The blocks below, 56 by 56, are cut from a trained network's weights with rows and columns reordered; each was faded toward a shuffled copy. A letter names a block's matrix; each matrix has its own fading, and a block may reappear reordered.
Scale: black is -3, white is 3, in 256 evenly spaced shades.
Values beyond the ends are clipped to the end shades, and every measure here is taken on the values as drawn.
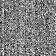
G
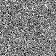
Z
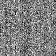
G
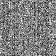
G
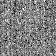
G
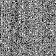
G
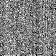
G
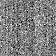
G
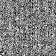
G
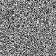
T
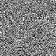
T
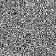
T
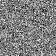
Z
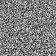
Z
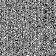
G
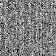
G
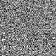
T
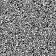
Z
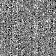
G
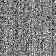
G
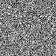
T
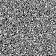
Z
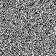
Z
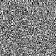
T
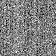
G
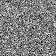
Z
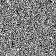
Z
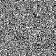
T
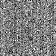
G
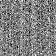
G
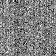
G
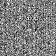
G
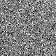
Z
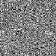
T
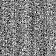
G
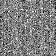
G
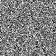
Z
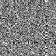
T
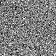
Z
